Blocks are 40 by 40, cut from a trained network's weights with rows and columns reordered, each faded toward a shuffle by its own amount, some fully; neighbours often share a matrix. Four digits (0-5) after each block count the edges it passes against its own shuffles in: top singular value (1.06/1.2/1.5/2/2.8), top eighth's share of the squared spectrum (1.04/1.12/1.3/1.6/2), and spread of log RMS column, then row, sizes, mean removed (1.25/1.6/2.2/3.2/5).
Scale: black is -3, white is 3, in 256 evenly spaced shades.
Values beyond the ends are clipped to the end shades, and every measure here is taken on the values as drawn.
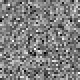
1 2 0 0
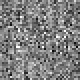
2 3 1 1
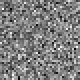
0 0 0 0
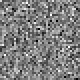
0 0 0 0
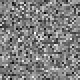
0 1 0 0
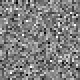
1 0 0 0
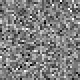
0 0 0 0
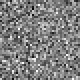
1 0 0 0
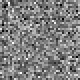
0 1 0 0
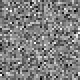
0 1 0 0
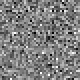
2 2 0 1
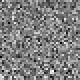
3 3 1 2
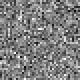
1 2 0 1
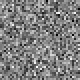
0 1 0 0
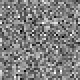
2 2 0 0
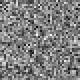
2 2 0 0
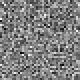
3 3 0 1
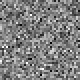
0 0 0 0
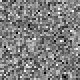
0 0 0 0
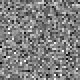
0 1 0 0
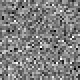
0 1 0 1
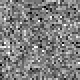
1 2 0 0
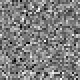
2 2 0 1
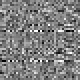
4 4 1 3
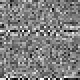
4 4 0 3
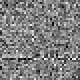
3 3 0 2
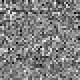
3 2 0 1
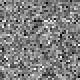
3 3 0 1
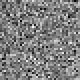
2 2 0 0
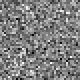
2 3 0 0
